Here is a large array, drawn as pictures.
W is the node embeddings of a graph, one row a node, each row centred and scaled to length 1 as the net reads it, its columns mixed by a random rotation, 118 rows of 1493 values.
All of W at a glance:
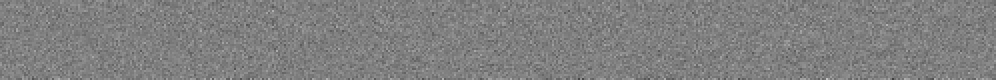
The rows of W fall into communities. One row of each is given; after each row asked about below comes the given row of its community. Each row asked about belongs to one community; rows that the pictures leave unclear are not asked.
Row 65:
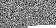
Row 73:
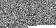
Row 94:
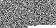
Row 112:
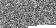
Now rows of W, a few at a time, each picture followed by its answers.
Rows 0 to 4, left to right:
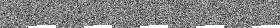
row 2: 94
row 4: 73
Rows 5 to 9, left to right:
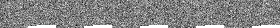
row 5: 65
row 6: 65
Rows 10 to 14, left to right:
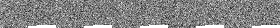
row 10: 112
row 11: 112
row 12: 65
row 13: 65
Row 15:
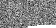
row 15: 65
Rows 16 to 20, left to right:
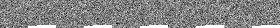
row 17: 94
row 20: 112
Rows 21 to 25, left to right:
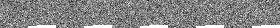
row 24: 73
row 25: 73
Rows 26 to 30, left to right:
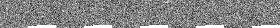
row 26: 94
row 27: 65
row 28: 94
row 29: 112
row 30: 73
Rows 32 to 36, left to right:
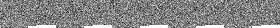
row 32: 112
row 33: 112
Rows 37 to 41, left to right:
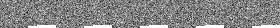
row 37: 73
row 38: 65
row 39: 73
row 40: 94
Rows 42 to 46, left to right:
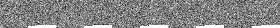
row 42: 112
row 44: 65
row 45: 112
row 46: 73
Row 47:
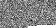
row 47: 112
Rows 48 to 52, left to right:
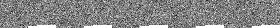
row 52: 94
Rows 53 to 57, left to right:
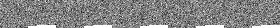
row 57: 65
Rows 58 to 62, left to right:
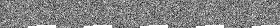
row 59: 94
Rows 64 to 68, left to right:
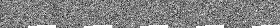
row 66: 112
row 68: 65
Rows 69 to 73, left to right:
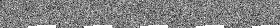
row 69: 65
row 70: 73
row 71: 112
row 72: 65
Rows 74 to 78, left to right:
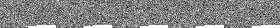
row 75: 94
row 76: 94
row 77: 94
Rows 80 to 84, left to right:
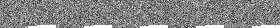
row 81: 112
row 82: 94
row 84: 94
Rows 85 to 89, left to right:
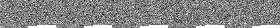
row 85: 112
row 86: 112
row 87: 65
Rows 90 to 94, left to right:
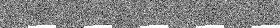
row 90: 112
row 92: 65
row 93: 112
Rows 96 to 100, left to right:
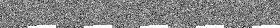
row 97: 73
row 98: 112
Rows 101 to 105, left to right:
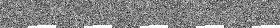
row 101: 94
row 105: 73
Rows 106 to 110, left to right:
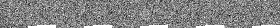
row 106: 65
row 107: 94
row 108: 112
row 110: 112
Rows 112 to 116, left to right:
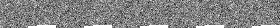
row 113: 65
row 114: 94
